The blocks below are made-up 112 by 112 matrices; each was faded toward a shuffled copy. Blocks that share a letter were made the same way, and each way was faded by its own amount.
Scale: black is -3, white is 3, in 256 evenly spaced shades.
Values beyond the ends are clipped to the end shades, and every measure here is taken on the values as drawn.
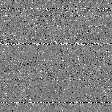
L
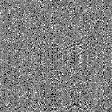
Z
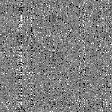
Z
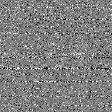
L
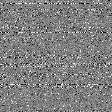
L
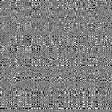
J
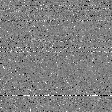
L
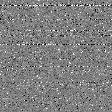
L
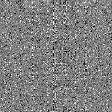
Z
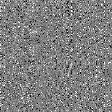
Z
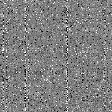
Z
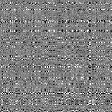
J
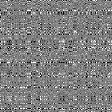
J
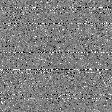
L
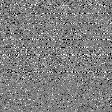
L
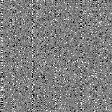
Z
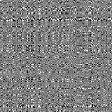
J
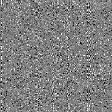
Z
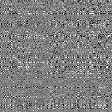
J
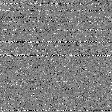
L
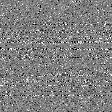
L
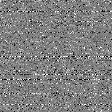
L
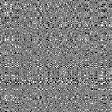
J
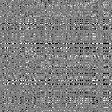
J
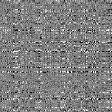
J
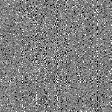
Z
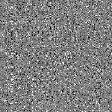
Z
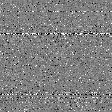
L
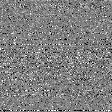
L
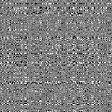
J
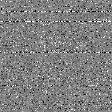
L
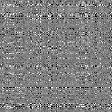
J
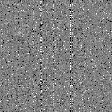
Z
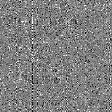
Z
